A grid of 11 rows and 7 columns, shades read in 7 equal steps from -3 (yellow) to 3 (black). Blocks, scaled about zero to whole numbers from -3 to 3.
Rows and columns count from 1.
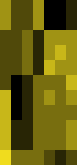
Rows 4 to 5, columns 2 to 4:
1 0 2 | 1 0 2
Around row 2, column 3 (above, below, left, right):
1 0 1 -1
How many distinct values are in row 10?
4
